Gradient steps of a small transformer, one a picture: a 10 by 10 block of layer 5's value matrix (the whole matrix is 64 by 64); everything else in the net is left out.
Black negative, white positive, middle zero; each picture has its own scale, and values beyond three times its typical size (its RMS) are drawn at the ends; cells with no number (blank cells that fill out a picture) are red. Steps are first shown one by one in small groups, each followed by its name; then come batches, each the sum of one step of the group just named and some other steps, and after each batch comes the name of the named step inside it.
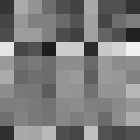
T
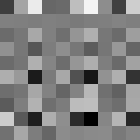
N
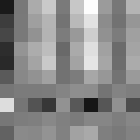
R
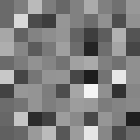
N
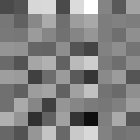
N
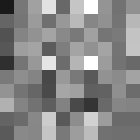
R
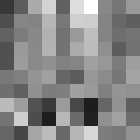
R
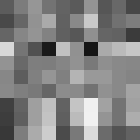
T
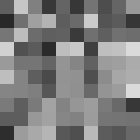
T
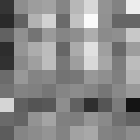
R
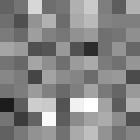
N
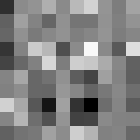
R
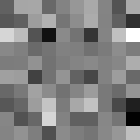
N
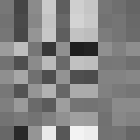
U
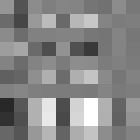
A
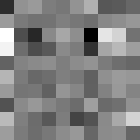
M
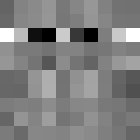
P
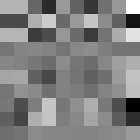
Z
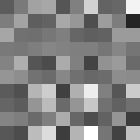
Z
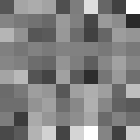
Z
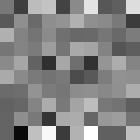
Z
